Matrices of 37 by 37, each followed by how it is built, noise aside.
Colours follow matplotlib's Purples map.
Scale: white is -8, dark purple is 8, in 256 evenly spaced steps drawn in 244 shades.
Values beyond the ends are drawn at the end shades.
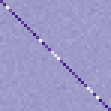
diagonal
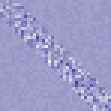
banded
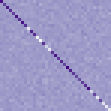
diagonal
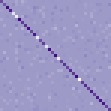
diagonal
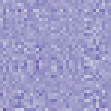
low rank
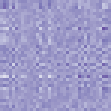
low rank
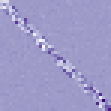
banded
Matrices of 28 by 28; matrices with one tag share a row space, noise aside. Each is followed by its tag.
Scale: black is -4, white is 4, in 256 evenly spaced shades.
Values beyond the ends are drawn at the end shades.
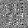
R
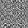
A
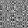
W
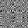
W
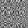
A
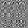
A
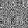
W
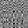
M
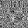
W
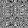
R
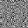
W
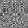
M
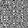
M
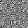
W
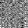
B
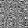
B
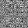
R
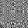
W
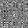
M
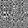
M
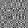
A
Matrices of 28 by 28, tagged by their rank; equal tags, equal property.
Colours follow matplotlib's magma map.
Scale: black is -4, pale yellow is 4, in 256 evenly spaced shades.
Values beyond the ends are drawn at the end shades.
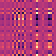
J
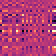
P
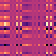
J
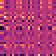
P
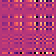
J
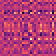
P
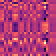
P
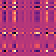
J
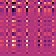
J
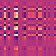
J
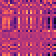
P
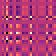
J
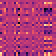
P
